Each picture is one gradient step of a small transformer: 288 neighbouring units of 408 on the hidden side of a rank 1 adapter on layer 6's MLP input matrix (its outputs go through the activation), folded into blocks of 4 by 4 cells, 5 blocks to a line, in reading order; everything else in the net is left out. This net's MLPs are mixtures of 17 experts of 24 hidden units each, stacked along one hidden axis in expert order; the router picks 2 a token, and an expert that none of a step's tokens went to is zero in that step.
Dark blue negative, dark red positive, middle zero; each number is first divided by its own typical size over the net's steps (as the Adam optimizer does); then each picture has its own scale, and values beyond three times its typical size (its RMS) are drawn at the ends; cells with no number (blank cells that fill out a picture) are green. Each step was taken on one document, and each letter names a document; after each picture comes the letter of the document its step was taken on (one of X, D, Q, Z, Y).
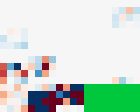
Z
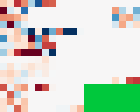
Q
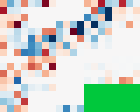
Q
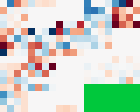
Q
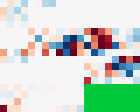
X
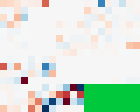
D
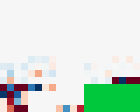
Z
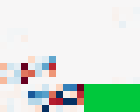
D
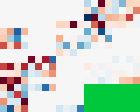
Q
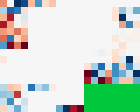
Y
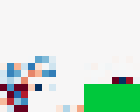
Z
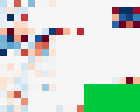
Q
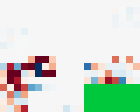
Z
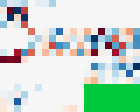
X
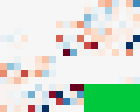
D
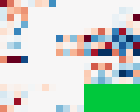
X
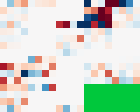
Q
